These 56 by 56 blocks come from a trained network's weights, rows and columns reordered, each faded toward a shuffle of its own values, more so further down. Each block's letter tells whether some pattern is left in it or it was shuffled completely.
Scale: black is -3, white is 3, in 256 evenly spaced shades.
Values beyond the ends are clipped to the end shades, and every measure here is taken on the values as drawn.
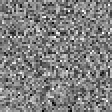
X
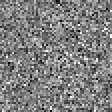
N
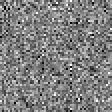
X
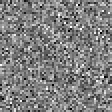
N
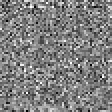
X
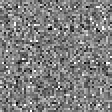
X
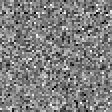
X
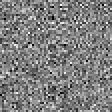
X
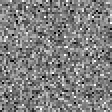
N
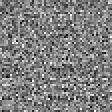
X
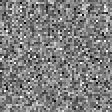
X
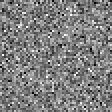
N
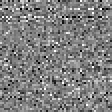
X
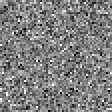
N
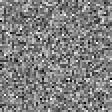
N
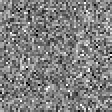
X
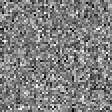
X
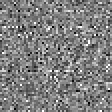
X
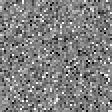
N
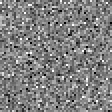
N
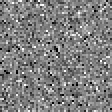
N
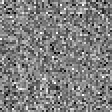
X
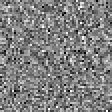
X
